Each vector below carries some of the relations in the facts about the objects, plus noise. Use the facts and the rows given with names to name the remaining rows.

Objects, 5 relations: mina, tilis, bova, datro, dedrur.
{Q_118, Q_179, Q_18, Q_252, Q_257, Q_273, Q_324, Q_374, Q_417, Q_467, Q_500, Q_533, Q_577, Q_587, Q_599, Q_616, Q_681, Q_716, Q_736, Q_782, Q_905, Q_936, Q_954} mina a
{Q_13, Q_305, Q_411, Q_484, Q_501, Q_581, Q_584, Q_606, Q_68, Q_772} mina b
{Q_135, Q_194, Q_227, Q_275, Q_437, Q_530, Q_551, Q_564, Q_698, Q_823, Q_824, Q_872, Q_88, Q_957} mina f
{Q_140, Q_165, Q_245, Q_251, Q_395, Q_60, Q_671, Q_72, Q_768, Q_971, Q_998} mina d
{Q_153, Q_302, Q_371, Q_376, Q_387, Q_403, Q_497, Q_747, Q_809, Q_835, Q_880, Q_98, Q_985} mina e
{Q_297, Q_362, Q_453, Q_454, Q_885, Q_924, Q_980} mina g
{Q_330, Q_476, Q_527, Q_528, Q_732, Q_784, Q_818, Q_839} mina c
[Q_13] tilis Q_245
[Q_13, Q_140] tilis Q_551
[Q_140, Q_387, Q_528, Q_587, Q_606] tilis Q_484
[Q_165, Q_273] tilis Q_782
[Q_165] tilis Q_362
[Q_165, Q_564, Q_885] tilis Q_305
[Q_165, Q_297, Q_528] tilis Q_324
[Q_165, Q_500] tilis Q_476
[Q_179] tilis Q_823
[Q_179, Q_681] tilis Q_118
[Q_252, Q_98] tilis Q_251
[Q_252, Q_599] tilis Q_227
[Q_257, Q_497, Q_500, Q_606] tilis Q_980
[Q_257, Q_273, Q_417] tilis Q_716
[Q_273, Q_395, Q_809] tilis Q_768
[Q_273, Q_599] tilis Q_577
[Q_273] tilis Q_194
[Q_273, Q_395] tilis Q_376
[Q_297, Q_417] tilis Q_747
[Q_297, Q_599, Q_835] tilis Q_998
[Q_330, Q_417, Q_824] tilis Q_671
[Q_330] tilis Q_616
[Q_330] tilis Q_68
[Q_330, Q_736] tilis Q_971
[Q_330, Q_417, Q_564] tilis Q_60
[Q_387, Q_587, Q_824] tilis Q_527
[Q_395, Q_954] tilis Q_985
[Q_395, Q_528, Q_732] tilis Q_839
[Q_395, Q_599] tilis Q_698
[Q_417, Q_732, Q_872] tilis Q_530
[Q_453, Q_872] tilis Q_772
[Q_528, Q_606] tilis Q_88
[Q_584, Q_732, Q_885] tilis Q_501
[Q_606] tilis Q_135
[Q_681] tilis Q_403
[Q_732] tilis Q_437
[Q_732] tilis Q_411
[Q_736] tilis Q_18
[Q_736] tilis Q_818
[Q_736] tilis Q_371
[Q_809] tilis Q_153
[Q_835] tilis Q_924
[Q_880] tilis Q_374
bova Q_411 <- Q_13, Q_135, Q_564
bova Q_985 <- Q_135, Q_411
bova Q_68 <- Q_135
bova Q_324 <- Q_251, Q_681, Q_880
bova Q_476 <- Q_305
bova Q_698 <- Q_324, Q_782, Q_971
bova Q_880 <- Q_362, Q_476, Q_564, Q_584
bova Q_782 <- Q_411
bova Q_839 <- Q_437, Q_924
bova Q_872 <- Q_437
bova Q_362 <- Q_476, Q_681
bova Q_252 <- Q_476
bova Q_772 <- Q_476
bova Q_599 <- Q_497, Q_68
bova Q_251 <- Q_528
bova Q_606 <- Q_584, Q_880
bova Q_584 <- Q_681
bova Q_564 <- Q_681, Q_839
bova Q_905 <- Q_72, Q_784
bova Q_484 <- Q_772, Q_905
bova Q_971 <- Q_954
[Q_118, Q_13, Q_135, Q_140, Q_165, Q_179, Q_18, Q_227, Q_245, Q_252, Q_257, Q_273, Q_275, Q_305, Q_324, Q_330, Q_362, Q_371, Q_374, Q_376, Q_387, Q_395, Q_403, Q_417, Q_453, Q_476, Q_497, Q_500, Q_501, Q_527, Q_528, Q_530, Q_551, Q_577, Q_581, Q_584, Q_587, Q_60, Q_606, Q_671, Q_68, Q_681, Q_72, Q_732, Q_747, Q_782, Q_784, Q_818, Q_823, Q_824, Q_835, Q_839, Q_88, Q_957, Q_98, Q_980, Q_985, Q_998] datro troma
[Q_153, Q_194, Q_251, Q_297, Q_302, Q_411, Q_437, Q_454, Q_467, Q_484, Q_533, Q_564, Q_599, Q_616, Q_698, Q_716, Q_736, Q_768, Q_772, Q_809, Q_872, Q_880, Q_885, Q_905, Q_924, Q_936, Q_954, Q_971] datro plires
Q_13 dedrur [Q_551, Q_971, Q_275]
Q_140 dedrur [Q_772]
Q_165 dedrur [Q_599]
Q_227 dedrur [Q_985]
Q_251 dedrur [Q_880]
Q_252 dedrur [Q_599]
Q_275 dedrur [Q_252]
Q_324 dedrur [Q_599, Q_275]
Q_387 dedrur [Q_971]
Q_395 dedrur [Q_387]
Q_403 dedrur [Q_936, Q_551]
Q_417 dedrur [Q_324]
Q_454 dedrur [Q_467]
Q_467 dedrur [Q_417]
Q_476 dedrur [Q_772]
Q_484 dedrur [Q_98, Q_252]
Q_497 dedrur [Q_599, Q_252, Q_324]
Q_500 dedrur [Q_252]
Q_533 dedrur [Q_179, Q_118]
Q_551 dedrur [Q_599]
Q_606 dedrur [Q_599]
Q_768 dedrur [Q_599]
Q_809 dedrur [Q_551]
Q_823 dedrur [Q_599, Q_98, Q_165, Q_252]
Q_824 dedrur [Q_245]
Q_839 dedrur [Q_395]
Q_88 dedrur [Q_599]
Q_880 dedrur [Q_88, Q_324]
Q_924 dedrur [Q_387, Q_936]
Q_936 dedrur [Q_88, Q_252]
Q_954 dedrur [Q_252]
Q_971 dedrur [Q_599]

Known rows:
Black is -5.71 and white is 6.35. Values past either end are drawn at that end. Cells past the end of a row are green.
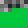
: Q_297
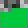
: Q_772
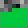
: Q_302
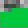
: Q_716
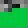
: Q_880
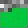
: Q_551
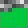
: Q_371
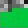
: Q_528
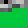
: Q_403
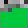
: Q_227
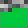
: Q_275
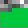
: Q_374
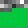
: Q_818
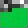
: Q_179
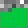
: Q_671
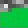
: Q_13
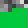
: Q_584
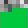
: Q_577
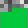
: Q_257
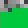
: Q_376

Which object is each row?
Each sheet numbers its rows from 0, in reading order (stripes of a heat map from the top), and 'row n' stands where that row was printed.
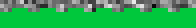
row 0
Q_135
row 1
Q_454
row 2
Q_497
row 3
Q_252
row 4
Q_581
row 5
Q_971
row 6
Q_411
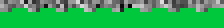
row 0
Q_362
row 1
Q_809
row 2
Q_273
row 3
Q_484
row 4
Q_599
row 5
Q_476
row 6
Q_437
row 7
Q_839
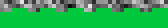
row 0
Q_140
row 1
Q_985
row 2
Q_905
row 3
Q_606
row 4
Q_533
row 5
Q_957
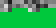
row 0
Q_165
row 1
Q_954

